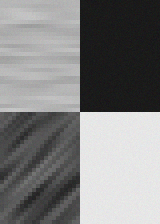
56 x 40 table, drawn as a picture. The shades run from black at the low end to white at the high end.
It is made of 2 by 2 panels. Panel 1,1: high, streaked across, faint in contrast. Panel 1,2: very low, flat. Panel 2,1: low, slanting up to the right. Panel 2,2: very high, flat.
